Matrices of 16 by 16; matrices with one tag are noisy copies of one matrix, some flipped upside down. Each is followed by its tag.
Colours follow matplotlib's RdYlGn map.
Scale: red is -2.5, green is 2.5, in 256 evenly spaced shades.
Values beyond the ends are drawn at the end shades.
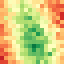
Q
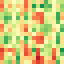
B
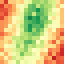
Q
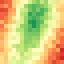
Q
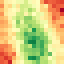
Q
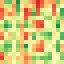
B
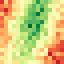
Q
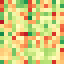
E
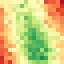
Q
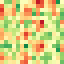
B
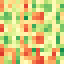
B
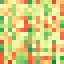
E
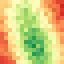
Q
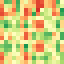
B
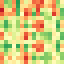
B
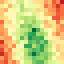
Q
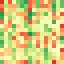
E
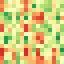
B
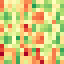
B
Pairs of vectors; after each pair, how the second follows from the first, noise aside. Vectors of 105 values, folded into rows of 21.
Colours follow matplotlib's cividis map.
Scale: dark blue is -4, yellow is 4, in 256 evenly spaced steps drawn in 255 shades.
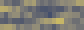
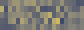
sign-scrambled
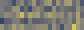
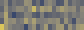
wrapped around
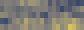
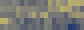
negated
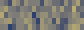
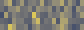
negated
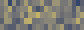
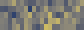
wrapped around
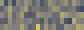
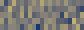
sign-scrambled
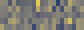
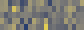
reversed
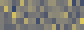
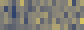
sign-scrambled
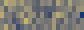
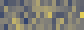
negated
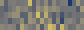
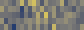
reversed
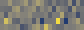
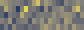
reversed
